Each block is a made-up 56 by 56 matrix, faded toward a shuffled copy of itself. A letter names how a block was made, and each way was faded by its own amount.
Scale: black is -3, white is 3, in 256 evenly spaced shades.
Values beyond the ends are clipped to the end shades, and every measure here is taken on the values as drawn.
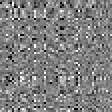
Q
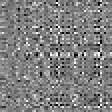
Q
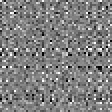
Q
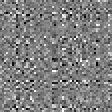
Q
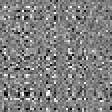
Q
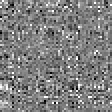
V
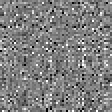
V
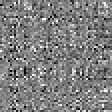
V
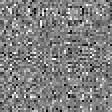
V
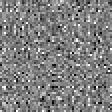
V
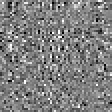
V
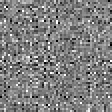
V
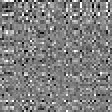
Q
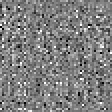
V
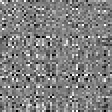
Q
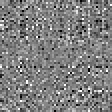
V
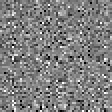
V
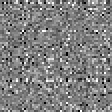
V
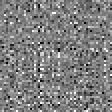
V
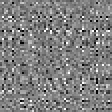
Q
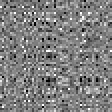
Q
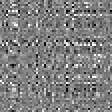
Q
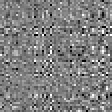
Q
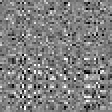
Q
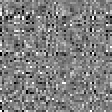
Q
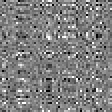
Q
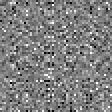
V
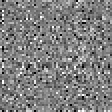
V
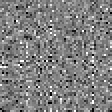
V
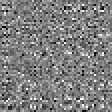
V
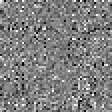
V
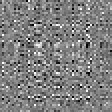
Q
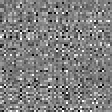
Q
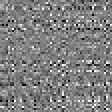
Q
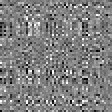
Q
